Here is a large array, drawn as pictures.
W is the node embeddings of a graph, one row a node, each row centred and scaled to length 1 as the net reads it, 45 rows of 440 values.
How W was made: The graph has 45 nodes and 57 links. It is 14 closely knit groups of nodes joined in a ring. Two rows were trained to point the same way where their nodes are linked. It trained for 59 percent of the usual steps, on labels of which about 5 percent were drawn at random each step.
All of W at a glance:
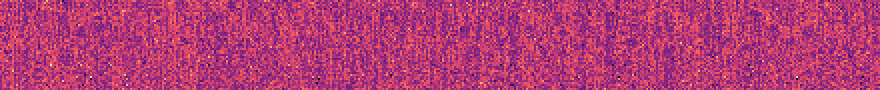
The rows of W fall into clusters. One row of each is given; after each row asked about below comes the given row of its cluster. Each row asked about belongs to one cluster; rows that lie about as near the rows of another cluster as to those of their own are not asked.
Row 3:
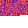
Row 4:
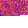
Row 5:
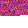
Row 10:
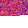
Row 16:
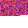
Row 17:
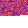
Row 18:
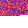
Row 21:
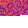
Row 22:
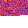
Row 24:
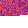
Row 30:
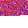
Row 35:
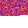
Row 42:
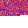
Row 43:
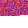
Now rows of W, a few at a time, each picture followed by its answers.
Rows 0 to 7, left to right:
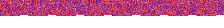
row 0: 4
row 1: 3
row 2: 5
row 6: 10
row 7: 10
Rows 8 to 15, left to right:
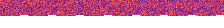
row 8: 16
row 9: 21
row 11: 24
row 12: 21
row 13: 18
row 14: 18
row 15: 17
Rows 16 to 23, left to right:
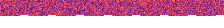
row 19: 22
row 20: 22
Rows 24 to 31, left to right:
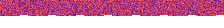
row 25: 30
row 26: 42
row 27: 16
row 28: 30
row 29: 3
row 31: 35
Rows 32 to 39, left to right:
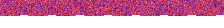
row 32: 30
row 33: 43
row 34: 24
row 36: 17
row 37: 42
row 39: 24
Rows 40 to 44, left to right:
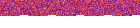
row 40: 43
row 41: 35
